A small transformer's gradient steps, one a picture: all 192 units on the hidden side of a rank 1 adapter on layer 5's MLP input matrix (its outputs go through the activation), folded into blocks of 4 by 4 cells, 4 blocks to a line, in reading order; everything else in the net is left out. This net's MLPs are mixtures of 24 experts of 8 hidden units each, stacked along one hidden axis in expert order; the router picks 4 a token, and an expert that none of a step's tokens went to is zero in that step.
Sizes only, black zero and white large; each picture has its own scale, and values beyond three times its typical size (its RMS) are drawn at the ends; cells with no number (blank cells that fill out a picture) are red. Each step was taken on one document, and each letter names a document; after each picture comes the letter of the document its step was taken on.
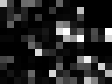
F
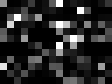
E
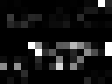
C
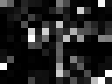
F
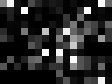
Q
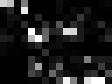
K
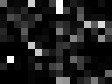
E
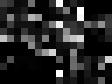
Q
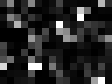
F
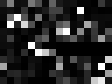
E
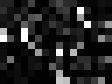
Q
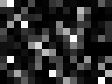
Q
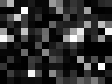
E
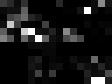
K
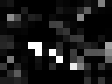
C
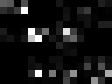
K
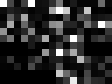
Q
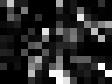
F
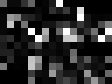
F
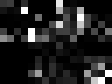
K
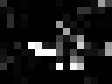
C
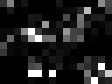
K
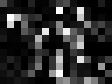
Q
